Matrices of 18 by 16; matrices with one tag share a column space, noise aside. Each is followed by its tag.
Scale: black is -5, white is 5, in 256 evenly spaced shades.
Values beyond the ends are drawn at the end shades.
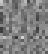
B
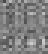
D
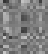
B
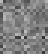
B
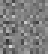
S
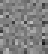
S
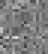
B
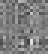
D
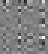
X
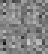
D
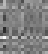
B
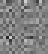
X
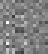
S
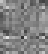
B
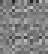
X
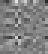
X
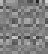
X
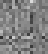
B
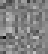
B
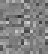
S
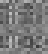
D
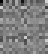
X
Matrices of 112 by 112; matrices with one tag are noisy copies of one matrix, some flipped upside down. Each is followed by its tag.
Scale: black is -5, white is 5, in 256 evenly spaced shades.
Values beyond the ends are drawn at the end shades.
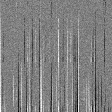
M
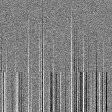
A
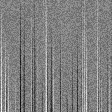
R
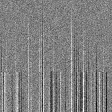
A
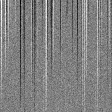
R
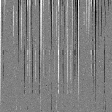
M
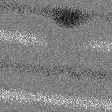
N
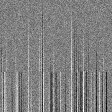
A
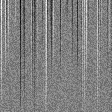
R
